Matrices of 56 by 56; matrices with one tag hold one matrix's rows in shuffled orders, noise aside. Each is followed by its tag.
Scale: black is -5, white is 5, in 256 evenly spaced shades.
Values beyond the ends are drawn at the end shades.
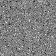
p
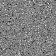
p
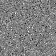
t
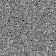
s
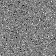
s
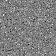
p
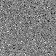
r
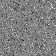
s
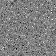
s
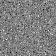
p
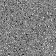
s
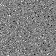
r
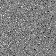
r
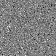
r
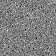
t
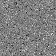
s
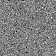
s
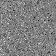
r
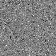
p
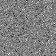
s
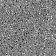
s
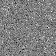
s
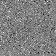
r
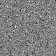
t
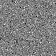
t
